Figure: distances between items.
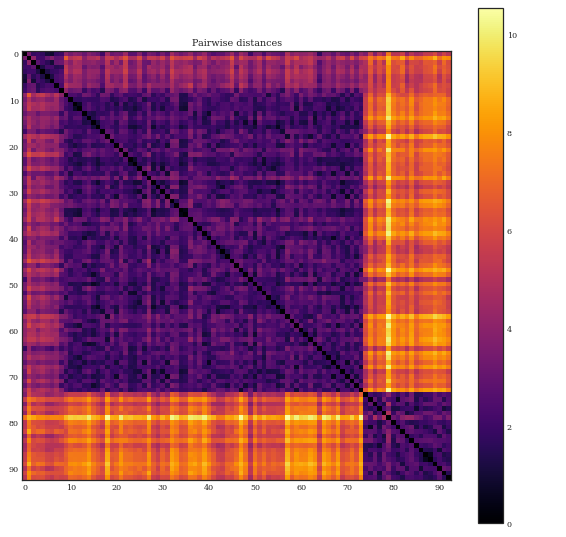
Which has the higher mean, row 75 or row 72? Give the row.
75
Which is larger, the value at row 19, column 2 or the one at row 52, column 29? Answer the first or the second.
the first
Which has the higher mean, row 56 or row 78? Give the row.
78
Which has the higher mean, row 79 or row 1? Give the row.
79
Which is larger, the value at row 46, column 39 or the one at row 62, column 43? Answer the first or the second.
the second
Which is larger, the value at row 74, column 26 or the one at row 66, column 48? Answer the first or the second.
the first
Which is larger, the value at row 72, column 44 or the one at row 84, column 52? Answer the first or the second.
the second
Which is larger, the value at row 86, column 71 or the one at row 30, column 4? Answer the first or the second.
the first
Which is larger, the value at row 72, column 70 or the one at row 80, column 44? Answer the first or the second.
the second
